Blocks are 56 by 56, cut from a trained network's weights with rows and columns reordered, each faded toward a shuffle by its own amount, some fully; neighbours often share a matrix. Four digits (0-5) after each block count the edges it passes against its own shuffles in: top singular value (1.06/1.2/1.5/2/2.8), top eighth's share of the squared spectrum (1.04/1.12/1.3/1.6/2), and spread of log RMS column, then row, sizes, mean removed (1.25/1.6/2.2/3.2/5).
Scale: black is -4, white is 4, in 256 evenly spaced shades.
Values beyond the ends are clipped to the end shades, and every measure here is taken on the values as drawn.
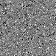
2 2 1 0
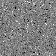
1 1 0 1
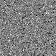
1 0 0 0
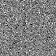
2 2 0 0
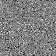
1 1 0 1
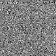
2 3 2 2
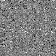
2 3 1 1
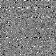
3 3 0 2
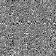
2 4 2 2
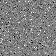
0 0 0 0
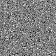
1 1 0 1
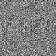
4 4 2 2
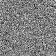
2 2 0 0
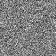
1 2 0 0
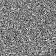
0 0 0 0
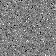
0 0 0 0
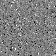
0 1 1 0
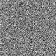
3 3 1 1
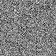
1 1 0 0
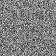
2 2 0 0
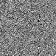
2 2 0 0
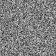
1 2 0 0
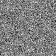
0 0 0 0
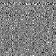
3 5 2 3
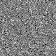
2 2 0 1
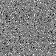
1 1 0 0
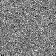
1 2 0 0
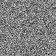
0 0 0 0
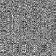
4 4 2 2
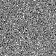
1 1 0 0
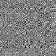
3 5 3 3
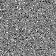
1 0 0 0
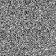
3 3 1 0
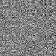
3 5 2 1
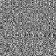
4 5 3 2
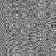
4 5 3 2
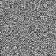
3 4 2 1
